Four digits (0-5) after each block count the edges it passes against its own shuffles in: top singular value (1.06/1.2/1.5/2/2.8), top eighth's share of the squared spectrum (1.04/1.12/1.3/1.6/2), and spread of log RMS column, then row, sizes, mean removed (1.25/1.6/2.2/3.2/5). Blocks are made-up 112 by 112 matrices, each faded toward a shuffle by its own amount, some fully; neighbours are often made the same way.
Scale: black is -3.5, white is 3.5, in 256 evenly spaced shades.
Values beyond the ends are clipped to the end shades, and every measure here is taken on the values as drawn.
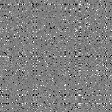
5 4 3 3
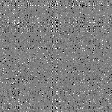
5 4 2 3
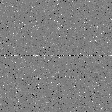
3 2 0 1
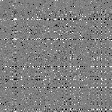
5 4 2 3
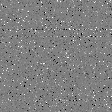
3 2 0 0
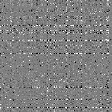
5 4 3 3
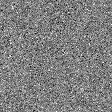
0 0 0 0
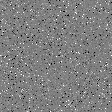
0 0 0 0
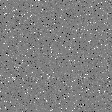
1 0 0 0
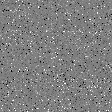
2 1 0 0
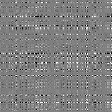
5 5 4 4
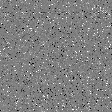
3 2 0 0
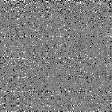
4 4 2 3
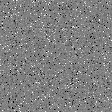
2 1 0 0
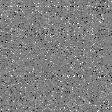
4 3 1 1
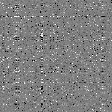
4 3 2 2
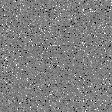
3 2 1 1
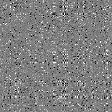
4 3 2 2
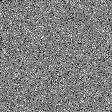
0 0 0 0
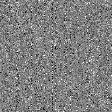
1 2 3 0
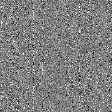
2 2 3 0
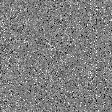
1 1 2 0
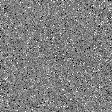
0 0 1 0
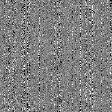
2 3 4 0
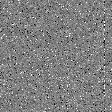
2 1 1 0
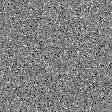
0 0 0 0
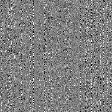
2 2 4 0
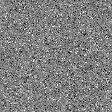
0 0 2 0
